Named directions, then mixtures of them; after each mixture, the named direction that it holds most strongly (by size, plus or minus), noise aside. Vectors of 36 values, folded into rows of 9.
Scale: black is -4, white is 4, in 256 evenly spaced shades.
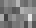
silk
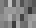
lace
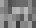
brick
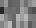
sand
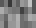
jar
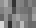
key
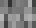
jar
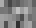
brick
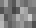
silk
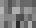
brick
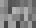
brick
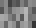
brick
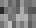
sand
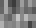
sand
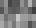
sand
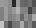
key
